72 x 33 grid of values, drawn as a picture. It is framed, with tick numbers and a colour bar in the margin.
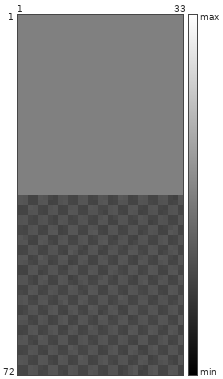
It is made of 2 by 1 panels. Panel 1,1: middling, flat. Panel 2,1: low, checkered, faint in contrast.
